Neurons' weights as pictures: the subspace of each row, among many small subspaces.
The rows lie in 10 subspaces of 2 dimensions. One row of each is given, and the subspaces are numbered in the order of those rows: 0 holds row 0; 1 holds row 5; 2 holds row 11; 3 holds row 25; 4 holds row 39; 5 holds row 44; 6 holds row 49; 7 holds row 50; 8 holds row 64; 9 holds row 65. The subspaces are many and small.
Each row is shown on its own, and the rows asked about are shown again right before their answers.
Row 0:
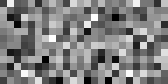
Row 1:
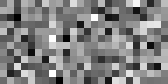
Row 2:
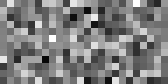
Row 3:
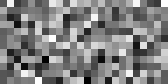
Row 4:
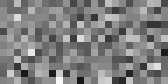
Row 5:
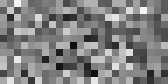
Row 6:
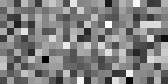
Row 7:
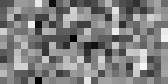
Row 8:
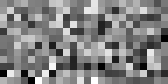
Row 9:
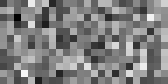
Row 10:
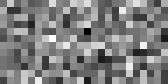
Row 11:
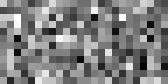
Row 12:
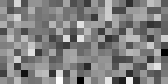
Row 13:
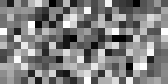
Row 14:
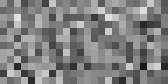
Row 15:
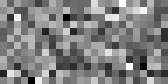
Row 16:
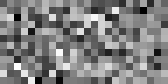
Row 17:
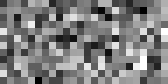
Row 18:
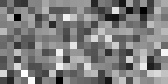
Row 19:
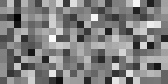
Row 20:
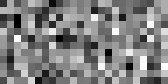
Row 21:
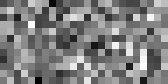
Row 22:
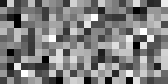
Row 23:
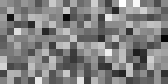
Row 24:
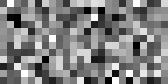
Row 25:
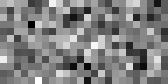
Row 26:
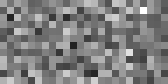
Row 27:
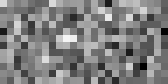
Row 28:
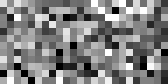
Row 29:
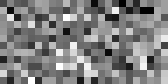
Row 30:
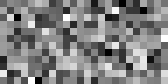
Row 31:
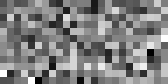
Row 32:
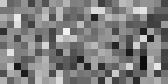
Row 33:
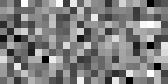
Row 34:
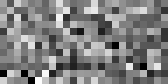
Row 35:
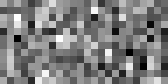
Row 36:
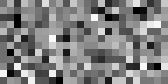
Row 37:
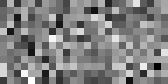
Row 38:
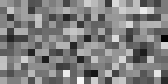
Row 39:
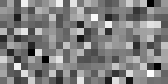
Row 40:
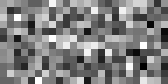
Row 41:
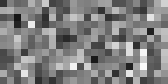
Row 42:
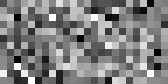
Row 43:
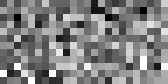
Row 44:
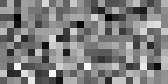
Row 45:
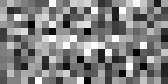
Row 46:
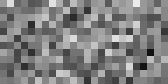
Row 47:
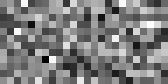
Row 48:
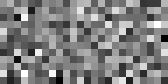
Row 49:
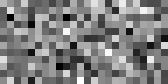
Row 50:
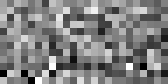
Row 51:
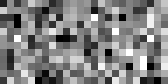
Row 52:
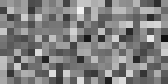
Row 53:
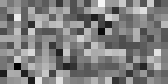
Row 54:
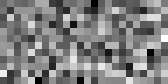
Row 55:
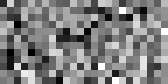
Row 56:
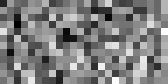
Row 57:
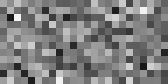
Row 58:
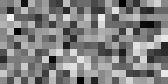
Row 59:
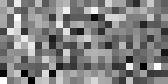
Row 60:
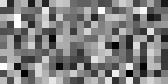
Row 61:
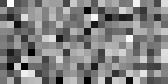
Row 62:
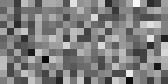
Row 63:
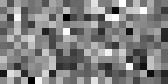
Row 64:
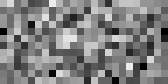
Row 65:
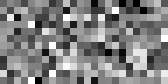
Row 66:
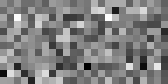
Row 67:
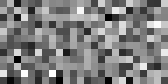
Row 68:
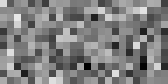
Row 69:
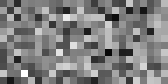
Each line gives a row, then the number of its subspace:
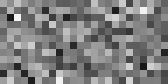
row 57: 6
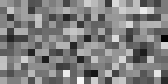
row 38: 1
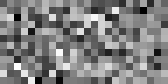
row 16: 4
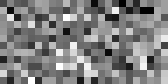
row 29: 6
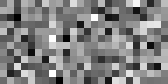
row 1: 5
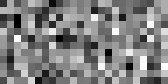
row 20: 2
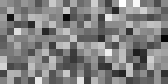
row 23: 9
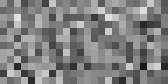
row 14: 5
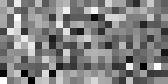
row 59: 7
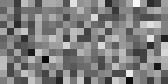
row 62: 9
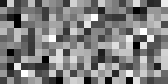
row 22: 0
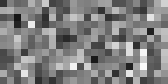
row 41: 3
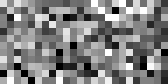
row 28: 6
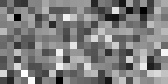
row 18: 6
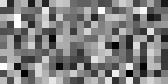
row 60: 3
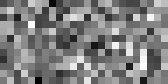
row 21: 3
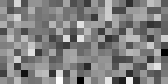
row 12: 6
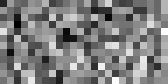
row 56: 8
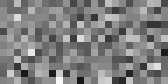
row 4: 6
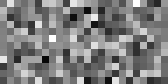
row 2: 3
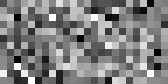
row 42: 4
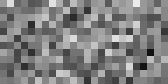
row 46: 8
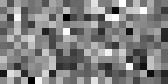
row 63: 9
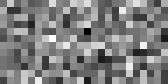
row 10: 2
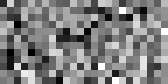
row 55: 8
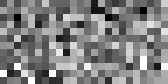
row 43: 5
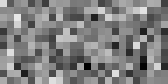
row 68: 0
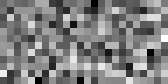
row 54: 7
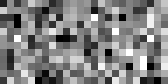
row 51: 2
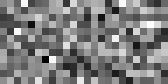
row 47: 4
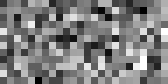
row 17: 0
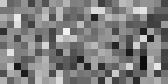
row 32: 0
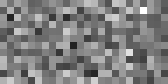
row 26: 1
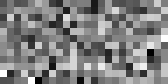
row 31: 7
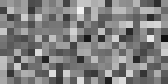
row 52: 1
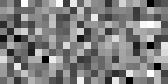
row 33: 4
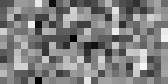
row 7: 0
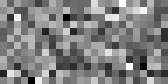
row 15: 9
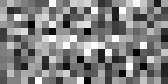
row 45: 2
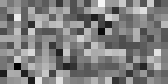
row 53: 4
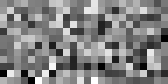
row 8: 7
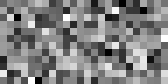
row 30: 9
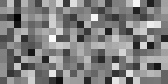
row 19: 5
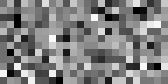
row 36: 5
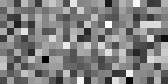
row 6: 9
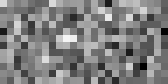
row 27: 8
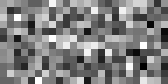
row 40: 2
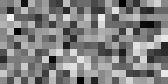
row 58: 4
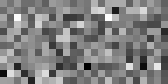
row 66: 5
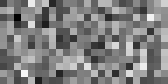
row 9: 3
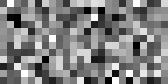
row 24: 3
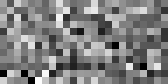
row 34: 7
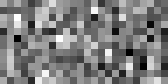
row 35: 2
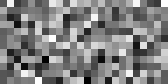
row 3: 0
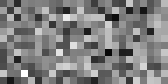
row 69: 1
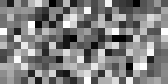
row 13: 8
